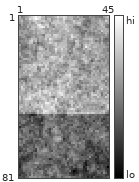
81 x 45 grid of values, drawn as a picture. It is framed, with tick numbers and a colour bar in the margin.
Ninth with the lowest average: bottom right. Grain: blotchy. Seam: horizontal, 60% of the way down, the top part higher.
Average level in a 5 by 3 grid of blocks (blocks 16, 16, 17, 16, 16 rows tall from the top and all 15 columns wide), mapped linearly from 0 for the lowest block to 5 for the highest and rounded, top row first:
454 / 454 / 554 / 121 / 110
